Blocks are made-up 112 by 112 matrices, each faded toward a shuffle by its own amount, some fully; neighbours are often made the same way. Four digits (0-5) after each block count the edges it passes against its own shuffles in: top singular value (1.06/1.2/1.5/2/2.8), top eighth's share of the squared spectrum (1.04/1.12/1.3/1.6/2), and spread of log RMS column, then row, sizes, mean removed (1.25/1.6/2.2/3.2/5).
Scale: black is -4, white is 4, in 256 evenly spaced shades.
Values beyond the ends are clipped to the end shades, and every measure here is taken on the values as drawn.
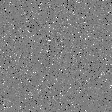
2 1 1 0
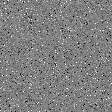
2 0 0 0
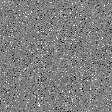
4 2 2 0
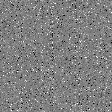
3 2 1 0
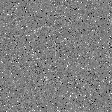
2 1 0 0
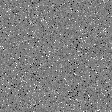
1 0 0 0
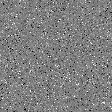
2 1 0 0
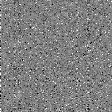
4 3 2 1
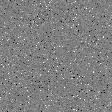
0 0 0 0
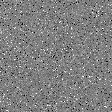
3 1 1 0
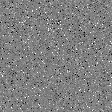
1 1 0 0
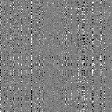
5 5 4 2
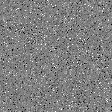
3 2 1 0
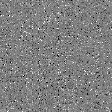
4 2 2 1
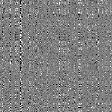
5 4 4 2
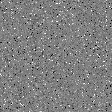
2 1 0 0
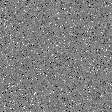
0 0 0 0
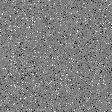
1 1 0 0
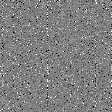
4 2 2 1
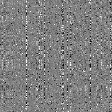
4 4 3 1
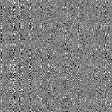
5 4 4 2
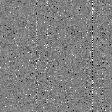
4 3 2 0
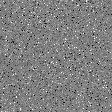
0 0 0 0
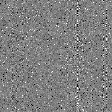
4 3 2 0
